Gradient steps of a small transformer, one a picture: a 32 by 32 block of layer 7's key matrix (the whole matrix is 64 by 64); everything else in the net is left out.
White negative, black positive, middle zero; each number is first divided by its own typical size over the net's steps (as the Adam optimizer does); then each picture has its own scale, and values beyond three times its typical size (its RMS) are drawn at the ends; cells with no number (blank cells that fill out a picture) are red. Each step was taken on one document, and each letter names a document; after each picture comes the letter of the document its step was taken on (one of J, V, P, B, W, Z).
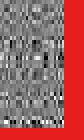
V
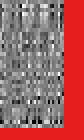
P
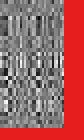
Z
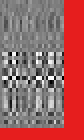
Z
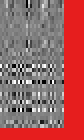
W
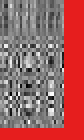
Z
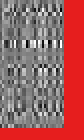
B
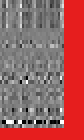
P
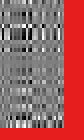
B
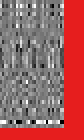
P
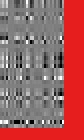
V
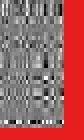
V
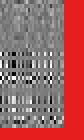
W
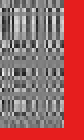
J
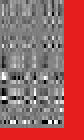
V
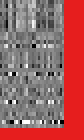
P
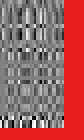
B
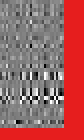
V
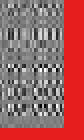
B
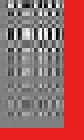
B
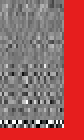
P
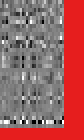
V
